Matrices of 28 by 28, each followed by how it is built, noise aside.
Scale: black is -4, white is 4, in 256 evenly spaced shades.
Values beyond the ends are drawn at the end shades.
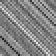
Toeplitz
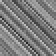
Toeplitz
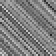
Toeplitz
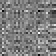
low rank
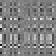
low rank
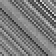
Toeplitz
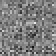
low rank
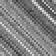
Toeplitz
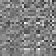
low rank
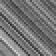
Toeplitz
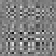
low rank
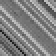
Toeplitz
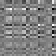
low rank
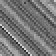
Toeplitz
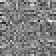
low rank
